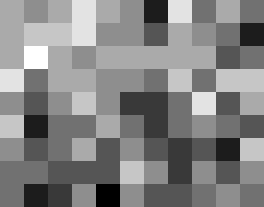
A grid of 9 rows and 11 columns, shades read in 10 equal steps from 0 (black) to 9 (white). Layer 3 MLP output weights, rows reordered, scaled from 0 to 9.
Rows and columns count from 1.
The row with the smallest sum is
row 9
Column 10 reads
6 4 3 7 3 4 1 3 5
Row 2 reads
6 7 7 8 5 5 3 6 5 4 1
